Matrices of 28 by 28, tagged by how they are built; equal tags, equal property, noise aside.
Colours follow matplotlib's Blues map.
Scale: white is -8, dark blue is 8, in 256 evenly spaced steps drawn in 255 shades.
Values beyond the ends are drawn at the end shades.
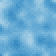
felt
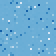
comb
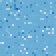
comb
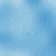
felt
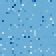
comb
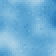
felt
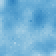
felt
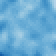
felt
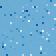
comb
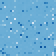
comb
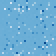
comb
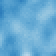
felt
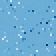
comb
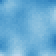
felt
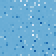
comb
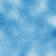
felt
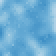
felt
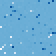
comb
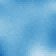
felt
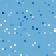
comb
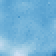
felt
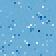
comb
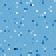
comb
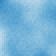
felt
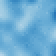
felt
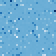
comb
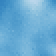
felt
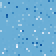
comb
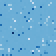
comb
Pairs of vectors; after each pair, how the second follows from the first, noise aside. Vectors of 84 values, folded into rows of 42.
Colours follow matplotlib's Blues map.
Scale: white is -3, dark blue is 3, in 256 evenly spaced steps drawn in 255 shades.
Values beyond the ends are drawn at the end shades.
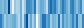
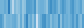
shrunk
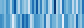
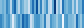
copied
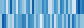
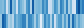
copied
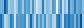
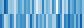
copied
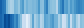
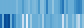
partly zeroed
